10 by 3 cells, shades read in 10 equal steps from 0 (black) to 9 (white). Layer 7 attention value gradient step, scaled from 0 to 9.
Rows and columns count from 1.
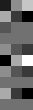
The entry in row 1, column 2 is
5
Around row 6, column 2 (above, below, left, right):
3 3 0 9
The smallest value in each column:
0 2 0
